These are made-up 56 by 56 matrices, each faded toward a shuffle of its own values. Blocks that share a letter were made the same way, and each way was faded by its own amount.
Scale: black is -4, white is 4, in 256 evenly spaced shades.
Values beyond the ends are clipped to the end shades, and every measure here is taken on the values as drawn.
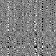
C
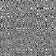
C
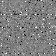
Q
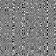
C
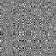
C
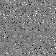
Q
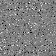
Q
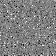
Q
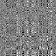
C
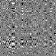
C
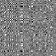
C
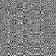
C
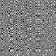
C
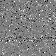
Q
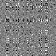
C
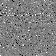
Q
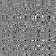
C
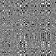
C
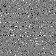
Q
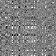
C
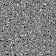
Q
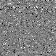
Q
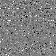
Q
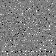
Q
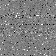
Q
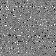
Q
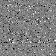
Q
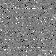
Q
